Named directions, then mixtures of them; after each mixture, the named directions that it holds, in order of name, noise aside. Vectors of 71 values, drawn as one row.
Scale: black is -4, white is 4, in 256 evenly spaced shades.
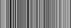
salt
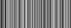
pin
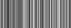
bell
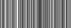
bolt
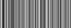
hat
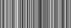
bolt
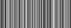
pin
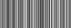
bell, bolt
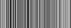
salt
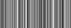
bolt, pin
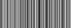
bolt, hat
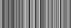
bell, hat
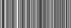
bolt, hat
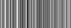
bolt, salt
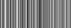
bolt, salt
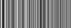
bolt, hat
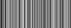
pin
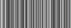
pin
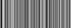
hat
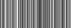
bolt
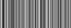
hat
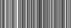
bolt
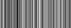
bell, bolt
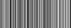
pin, salt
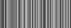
hat, pin
